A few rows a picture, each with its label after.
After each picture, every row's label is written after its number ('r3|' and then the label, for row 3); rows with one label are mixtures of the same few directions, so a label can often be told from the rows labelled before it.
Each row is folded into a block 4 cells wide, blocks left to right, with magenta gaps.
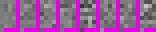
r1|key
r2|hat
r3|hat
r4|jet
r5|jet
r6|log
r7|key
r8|hat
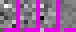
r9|hat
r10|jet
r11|key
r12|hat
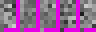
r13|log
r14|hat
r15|log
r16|jet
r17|hat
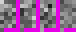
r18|hat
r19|jet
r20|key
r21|hat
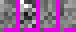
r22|hat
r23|hat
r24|log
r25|hat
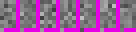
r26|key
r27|hat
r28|hat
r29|log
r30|key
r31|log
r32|jet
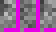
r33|hat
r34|log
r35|hat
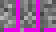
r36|key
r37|log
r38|jet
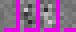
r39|jet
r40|key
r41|key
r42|hat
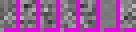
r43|log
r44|hat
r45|key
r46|log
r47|key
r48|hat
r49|log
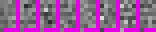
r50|jet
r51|hat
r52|key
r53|key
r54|log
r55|key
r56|jet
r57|jet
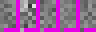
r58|log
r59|log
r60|hat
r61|log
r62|log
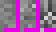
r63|log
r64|log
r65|log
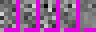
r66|hat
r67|log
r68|key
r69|log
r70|log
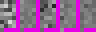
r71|key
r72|hat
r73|log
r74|key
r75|jet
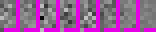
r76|key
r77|log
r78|key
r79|key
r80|log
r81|jet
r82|hat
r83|key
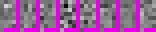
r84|hat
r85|key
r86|key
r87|key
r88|jet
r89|jet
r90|jet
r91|jet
